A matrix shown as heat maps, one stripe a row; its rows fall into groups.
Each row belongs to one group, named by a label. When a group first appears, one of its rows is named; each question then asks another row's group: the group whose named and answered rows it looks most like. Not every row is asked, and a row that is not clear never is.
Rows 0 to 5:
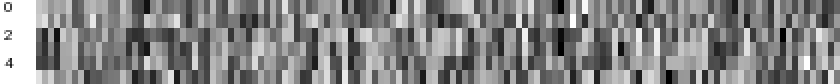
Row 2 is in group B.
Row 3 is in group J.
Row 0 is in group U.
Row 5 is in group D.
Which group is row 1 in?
U
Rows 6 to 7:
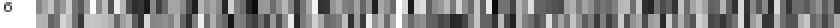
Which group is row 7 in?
U
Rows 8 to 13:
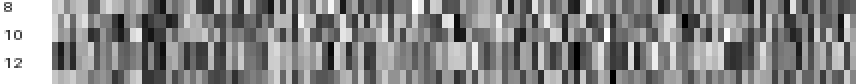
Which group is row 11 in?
J
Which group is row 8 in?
U
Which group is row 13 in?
D
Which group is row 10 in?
D
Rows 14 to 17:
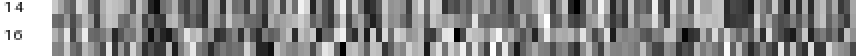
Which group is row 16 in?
D
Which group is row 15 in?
J
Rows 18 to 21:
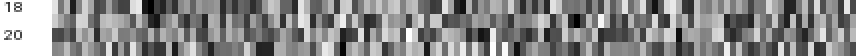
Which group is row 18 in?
D
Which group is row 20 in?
J
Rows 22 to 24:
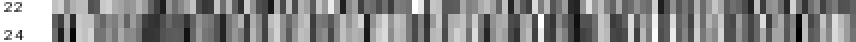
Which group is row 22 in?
U
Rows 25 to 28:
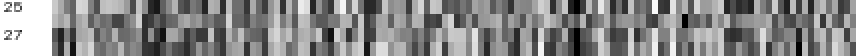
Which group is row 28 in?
B
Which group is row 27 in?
J
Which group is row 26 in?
D
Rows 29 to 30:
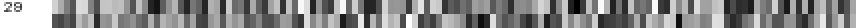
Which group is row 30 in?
J
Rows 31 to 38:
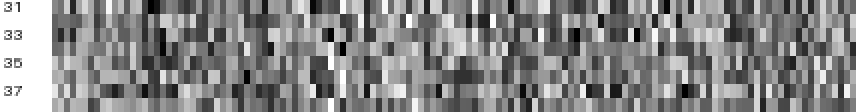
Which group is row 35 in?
D
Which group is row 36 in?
U
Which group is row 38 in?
U
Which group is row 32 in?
J
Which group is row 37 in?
D
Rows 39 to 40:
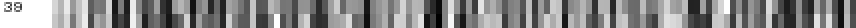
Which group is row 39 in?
D
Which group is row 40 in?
D
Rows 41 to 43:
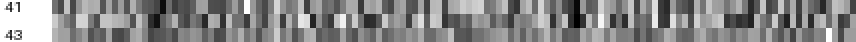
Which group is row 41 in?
B
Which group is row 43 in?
D
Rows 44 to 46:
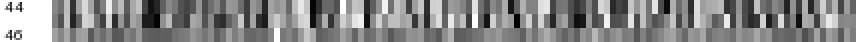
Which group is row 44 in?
B
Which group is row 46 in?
D
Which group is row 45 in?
B
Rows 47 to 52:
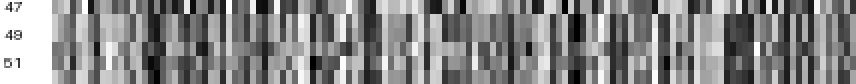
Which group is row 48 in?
U
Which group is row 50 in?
J
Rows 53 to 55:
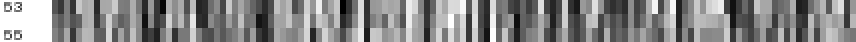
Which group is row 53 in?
J
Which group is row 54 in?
J
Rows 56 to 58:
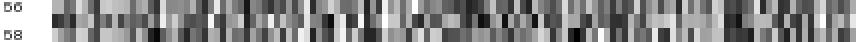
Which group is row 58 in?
U
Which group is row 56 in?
U
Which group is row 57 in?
J
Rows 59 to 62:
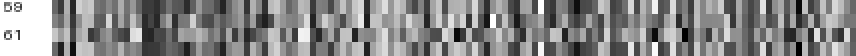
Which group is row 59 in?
B
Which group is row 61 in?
D
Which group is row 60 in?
B
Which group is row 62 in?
B
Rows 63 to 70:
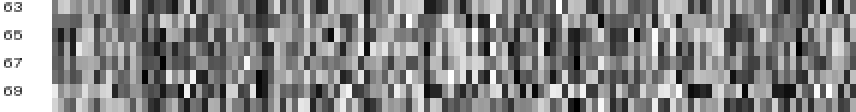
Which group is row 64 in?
J
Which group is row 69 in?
D
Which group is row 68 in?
J
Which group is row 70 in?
U
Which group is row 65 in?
J
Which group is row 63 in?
D
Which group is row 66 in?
B
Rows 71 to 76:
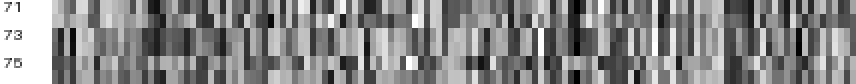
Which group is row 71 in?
U
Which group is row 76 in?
J
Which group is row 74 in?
B
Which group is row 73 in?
B
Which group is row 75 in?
J
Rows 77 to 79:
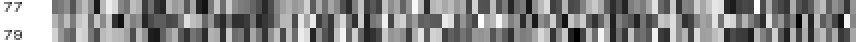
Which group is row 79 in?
U
